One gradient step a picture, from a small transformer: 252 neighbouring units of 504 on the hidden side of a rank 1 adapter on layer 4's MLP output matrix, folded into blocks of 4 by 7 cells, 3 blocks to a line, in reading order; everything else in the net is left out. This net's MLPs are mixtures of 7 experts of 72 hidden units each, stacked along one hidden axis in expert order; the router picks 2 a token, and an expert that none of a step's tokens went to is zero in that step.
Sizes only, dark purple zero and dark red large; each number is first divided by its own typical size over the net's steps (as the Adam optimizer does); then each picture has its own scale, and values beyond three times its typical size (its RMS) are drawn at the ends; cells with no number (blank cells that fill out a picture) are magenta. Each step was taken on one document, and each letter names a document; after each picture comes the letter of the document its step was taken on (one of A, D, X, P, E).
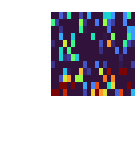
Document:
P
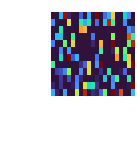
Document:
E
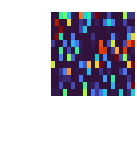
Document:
E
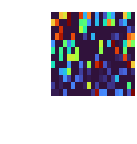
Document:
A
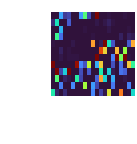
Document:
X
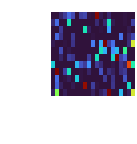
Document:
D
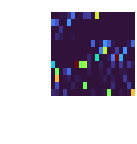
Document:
D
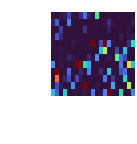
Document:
D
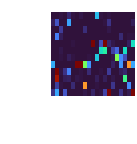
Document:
D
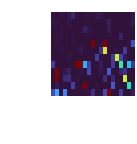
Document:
D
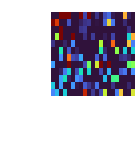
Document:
A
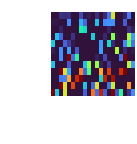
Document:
P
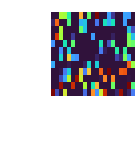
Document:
E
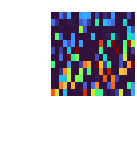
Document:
P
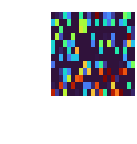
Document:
E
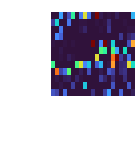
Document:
X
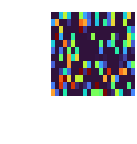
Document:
A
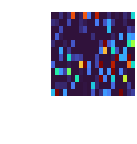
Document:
X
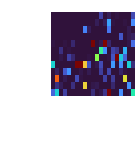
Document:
D
